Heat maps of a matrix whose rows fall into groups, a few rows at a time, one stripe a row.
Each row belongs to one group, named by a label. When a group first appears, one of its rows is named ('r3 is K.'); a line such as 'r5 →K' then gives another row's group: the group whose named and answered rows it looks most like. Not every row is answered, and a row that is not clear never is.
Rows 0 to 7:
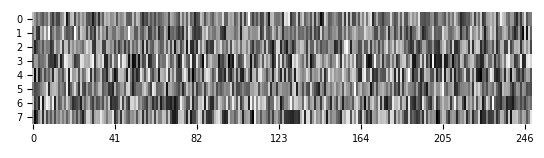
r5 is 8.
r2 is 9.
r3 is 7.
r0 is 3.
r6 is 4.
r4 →7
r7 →9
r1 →3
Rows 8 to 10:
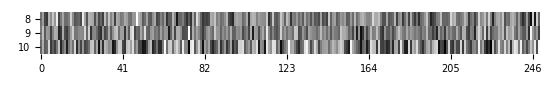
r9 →3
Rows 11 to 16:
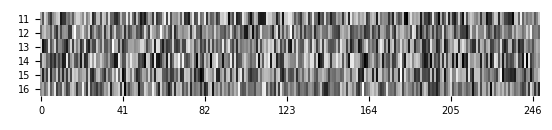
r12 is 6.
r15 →4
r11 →7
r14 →7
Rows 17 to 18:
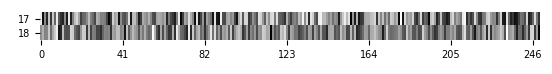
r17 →4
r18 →3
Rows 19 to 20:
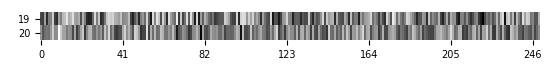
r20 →8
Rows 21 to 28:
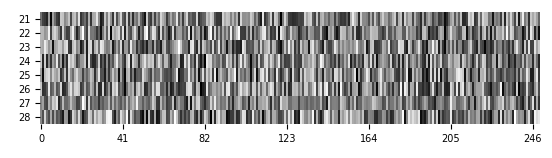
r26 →4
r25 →4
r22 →3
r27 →3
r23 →7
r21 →9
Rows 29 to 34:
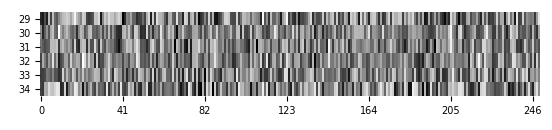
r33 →9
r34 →4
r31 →8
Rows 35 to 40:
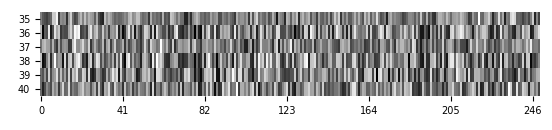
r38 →4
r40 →9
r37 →6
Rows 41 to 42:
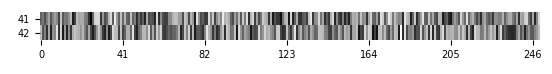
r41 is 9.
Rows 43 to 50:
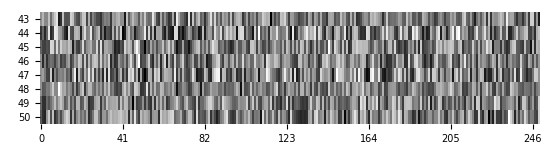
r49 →9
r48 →8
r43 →3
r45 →8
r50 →9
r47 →7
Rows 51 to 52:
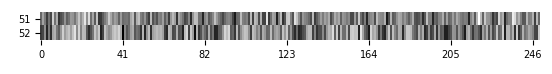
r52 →9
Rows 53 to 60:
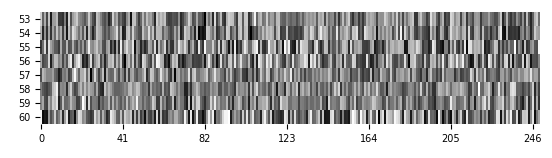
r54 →4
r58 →8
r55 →7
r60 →9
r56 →4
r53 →4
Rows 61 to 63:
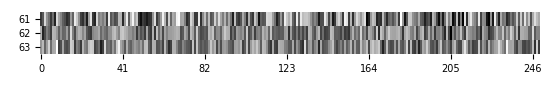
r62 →9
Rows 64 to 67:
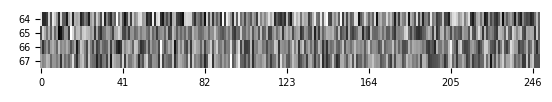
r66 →8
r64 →4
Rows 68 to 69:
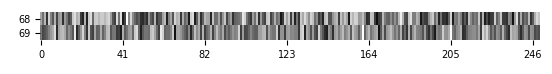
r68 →7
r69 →8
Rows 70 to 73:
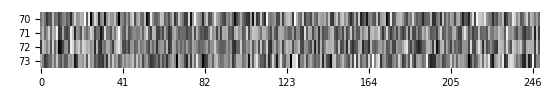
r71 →3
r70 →6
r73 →3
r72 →6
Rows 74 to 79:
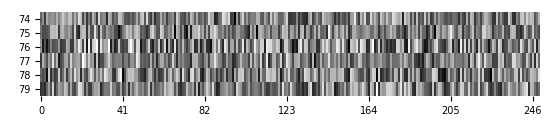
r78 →7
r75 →8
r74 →9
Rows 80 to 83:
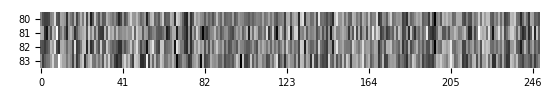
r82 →8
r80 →8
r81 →3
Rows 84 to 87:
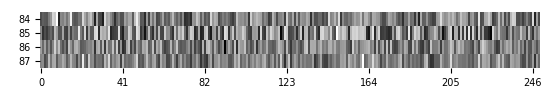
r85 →7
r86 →4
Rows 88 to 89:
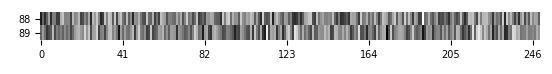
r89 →6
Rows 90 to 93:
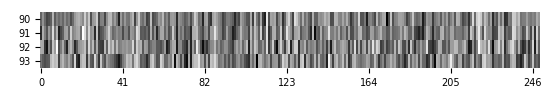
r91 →6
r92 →3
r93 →8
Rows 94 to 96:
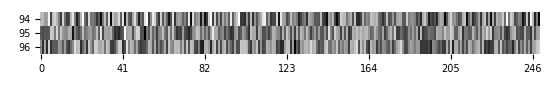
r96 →7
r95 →8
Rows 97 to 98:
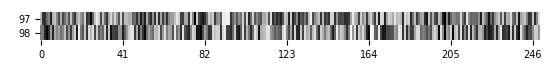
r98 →7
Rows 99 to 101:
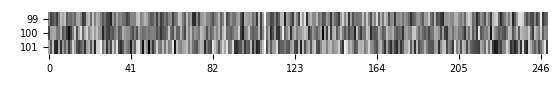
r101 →7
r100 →6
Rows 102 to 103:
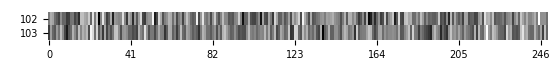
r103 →6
